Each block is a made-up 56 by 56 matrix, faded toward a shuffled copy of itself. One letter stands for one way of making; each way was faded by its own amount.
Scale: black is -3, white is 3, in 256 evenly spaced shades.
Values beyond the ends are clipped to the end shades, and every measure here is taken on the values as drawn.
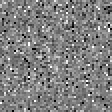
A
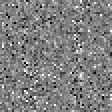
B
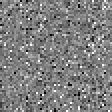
B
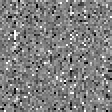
A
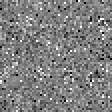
A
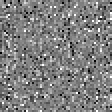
A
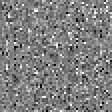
B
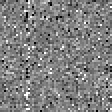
B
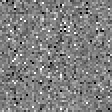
B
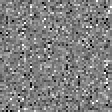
B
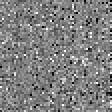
B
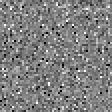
B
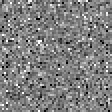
A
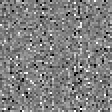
B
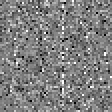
A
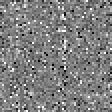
A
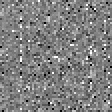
B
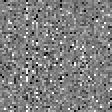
A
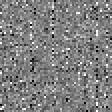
B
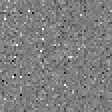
B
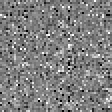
A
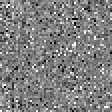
A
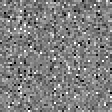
B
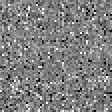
A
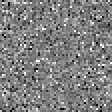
A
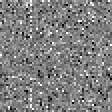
A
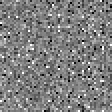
B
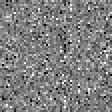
B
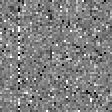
A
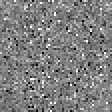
B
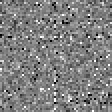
A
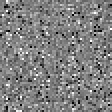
B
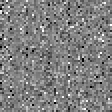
B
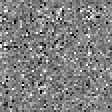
A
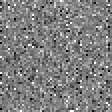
B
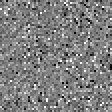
A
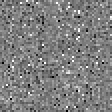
B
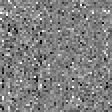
B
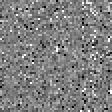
B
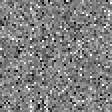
A
